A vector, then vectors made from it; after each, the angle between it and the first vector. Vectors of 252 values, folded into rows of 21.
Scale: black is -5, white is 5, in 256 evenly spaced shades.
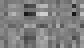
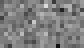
partly aligned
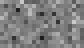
partly opposed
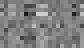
nearly parallel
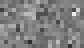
partly opposed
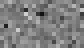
partly opposed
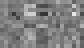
nearly opposite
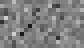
orthogonal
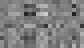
nearly parallel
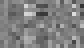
nearly opposite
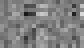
nearly parallel
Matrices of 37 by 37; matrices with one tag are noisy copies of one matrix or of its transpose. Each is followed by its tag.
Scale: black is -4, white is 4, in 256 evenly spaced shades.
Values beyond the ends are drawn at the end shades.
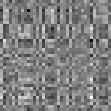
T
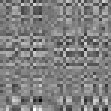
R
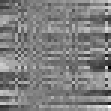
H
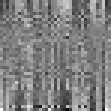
H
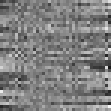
H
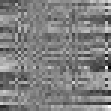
H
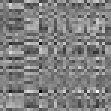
T
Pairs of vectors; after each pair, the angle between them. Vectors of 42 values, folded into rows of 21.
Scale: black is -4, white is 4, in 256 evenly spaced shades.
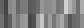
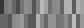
partly aligned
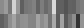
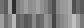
partly opposed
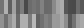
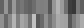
nearly parallel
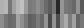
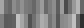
partly aligned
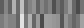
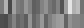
orthogonal
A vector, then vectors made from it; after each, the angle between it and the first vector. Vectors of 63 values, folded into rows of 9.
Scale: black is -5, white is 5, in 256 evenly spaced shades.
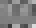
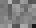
nearly opposite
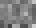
nearly parallel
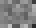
nearly opposite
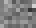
orthogonal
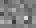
orthogonal
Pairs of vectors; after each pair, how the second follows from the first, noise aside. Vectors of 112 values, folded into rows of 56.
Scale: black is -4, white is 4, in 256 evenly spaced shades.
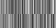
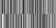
reversed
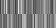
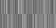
shrunk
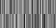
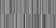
shrunk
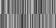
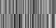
reversed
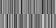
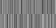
shrunk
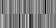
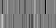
partly zeroed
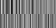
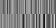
reversed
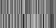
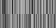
reversed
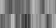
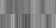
shrunk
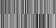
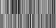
reversed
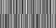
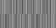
shrunk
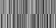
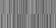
shrunk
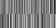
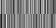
reversed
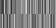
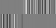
partly zeroed
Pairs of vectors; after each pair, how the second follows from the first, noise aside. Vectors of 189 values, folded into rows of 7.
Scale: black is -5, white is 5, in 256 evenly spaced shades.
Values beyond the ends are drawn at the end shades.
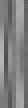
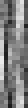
scaled up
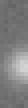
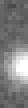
scaled up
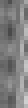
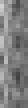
reversed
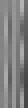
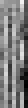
scaled up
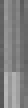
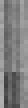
negated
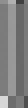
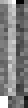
scaled up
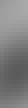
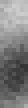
scaled up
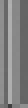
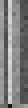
scaled up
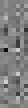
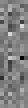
reversed
